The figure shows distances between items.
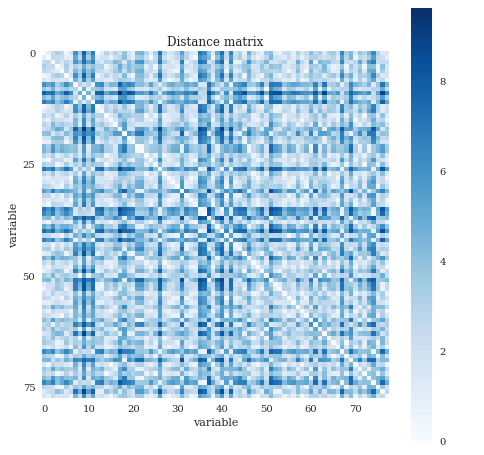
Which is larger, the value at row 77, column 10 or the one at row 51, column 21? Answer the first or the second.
the second
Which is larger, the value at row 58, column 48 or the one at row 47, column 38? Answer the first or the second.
the second
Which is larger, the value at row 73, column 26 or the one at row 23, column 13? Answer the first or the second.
the first
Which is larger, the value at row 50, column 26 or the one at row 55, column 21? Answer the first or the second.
the second
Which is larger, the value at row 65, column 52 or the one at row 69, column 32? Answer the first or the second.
the first
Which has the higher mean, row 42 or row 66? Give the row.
42
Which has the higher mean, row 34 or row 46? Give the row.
46
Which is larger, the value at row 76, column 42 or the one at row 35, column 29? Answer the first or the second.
the first
